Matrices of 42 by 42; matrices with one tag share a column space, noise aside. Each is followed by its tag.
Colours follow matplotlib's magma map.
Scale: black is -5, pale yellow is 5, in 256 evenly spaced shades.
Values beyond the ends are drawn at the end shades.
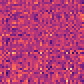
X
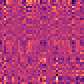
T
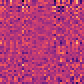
T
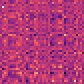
X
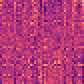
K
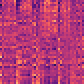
K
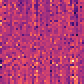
K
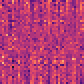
K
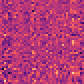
X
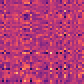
X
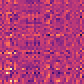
X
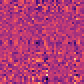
T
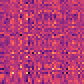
X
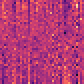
K
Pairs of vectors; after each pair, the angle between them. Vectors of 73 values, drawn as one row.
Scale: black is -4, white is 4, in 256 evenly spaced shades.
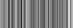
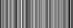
nearly opposite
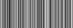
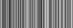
nearly parallel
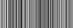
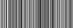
nearly parallel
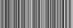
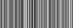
orthogonal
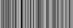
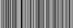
nearly parallel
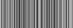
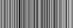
nearly parallel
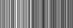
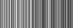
nearly parallel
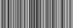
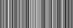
nearly opposite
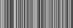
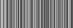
partly aligned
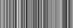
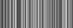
nearly opposite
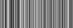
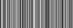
orthogonal
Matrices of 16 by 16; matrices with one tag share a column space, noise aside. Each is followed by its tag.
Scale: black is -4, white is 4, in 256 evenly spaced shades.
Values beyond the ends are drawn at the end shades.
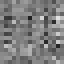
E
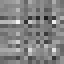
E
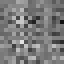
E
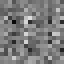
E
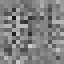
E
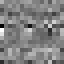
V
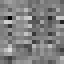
E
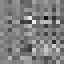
E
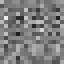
E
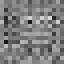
E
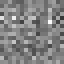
E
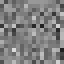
V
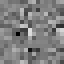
V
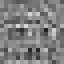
V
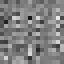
E
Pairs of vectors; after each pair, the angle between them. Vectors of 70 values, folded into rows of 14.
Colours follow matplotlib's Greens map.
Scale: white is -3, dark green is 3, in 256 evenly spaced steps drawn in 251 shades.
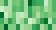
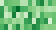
partly aligned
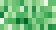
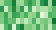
partly opposed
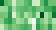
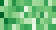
partly aligned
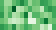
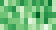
partly aligned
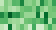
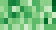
partly aligned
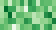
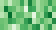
nearly parallel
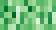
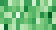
partly aligned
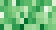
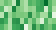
partly aligned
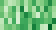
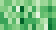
partly aligned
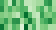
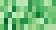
orthogonal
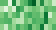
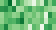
nearly opposite
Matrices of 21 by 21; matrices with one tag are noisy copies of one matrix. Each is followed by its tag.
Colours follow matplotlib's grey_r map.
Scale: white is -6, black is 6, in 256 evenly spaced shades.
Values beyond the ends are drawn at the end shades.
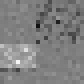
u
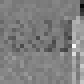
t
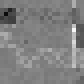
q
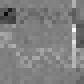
q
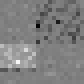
u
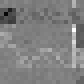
q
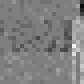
t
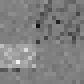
u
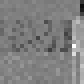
t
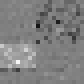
u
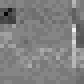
q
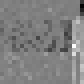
t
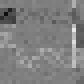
q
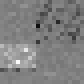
u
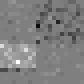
u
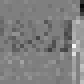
t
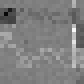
q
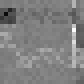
q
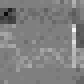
q
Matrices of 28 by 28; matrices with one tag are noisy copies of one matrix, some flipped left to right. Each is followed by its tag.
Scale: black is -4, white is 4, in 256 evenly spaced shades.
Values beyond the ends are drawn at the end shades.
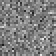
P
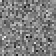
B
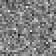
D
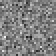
B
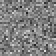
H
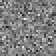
B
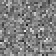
D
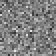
D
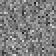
P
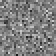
B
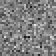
B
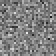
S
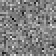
P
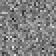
P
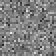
P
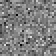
H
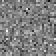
H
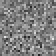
B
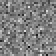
D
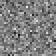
D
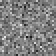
B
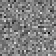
S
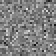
H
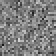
P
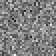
P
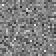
H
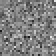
B
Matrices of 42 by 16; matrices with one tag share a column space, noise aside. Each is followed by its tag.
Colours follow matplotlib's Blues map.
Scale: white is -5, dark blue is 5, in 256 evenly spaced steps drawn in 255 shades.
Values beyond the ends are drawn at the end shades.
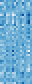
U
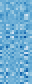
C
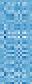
C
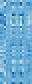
U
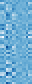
C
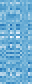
C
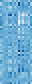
U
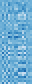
C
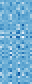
C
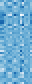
U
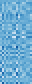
C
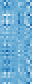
U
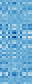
C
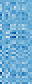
C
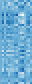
U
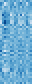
U
